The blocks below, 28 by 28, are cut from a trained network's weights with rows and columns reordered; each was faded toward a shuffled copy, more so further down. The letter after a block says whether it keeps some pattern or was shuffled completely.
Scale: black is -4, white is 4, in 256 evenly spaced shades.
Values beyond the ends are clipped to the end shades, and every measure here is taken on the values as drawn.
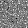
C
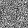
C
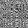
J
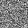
C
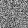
C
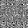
J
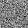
C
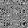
J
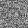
J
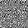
J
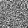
J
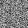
C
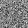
C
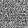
J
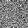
J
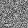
J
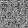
J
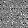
J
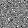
C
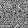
J
